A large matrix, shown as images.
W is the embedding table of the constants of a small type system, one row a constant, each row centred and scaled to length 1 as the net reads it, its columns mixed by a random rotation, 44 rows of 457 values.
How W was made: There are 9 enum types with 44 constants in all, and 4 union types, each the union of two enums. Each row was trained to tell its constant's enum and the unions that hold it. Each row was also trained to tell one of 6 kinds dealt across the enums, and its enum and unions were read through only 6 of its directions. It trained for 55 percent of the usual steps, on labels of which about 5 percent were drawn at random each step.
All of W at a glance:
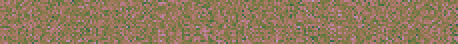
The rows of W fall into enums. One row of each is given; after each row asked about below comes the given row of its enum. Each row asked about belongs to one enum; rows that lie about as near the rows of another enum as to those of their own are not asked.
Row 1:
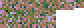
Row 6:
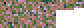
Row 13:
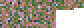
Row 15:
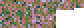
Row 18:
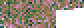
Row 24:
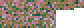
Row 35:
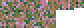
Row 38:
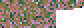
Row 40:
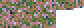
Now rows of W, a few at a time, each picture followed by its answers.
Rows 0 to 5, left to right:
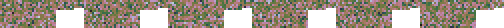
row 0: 6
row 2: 35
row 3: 13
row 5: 13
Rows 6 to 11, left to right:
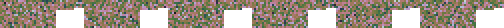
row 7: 38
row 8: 35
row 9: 6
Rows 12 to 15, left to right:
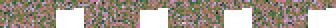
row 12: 18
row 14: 35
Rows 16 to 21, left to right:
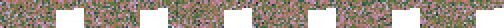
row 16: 6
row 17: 40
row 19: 6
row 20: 40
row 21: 13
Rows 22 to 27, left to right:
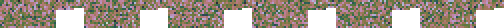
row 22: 38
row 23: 24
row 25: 6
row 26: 38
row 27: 15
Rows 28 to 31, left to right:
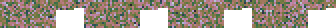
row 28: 35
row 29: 24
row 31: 40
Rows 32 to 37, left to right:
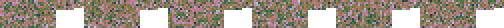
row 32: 24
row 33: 18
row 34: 40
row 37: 38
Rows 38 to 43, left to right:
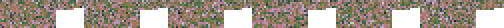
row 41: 40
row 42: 35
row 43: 13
